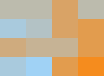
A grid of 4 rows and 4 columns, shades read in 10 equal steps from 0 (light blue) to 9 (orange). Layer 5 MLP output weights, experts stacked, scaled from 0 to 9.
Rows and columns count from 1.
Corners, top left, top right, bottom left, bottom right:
3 3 1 9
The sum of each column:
10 9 23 26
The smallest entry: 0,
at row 4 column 2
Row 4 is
1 0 7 9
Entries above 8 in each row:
0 0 0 1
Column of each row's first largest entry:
3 4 4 4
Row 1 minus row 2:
2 1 0 -4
